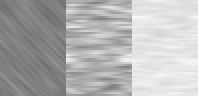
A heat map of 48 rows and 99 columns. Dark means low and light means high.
It is made of 1 by 3 panels. Panel 1,1: middling, slanting down to the right, faint in contrast. Panel 1,2: high, streaked across. Panel 1,3: very high, streaked across, faint in contrast.
